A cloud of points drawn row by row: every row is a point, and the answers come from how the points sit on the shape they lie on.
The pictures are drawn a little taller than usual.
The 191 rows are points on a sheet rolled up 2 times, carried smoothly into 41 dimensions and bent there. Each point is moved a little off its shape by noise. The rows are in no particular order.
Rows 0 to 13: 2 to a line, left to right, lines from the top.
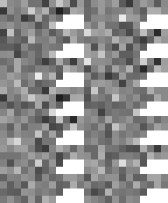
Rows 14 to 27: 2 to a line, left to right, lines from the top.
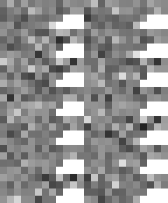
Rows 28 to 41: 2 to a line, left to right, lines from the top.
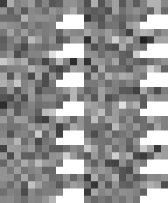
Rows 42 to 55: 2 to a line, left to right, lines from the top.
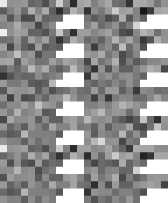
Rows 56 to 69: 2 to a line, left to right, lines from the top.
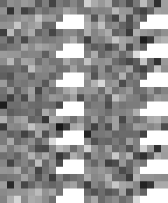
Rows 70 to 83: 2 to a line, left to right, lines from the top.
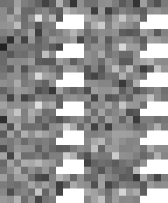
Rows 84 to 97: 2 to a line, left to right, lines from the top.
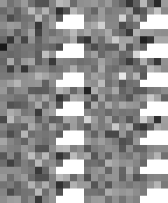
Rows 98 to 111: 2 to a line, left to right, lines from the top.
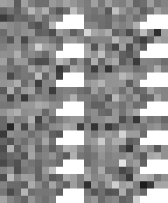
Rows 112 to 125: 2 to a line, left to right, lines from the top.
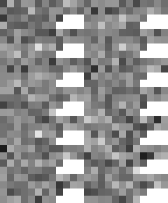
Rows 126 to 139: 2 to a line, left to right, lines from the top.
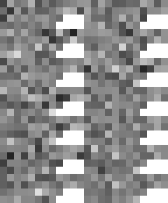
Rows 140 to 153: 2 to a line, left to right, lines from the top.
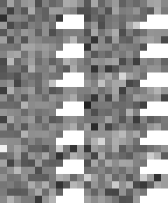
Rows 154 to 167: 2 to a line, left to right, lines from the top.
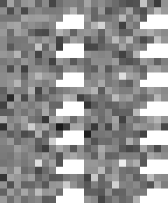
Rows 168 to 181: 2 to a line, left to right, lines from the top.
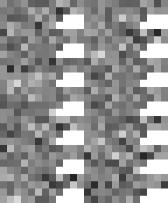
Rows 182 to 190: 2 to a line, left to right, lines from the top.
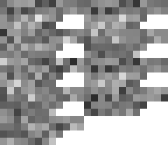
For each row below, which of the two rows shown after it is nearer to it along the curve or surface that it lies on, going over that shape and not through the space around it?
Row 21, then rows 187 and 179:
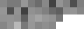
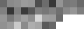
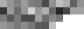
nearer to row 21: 187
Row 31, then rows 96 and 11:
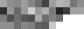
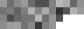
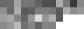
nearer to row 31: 11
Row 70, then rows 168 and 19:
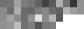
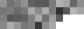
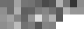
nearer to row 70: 19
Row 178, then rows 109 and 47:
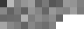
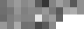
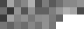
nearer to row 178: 109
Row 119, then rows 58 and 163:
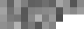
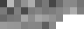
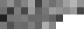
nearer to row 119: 58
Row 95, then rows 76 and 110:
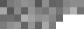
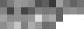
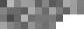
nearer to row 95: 110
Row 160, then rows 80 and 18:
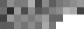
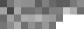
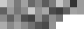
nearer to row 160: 80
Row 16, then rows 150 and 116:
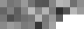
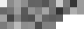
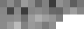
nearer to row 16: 116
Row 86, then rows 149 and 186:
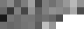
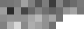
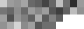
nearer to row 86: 149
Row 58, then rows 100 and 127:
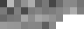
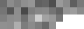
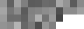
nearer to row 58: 100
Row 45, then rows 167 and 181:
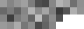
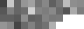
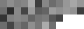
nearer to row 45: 167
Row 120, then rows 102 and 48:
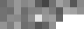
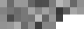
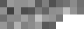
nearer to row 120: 102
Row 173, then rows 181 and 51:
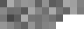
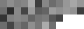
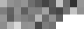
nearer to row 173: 181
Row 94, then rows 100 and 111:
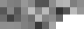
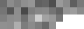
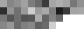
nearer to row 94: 100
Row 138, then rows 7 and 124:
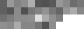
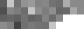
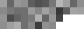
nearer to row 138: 124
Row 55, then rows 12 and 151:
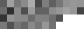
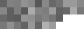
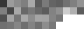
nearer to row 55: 151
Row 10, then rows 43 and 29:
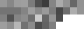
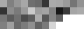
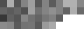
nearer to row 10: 29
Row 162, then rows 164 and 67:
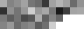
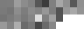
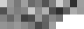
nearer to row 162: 67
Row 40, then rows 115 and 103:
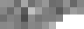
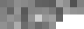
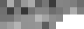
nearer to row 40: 103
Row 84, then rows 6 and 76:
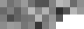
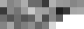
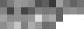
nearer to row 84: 76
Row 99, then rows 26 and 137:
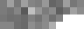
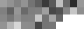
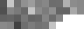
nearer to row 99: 137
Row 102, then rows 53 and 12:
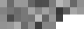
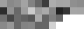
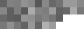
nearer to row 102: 12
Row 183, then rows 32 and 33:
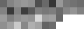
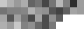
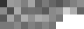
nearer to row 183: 33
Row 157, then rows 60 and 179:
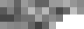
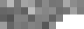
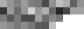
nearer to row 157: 60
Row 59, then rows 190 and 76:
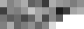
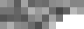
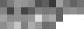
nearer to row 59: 76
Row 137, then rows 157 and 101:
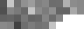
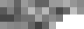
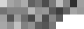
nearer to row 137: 157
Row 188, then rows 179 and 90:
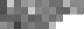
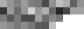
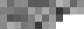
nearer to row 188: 90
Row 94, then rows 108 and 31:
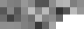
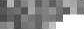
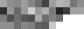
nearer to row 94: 108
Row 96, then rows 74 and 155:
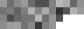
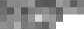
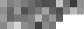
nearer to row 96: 74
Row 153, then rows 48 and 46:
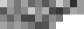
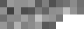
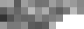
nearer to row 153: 48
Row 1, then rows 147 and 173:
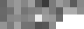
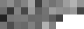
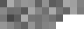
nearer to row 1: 173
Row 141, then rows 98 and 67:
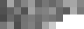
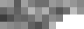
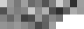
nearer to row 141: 98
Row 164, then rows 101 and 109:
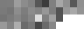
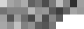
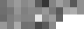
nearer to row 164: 109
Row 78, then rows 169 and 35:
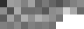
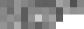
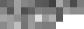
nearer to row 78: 35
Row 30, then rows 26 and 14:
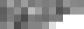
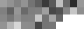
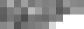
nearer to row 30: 14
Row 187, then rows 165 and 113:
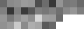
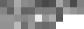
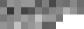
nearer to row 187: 113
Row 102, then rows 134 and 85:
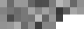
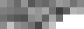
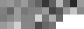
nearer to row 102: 134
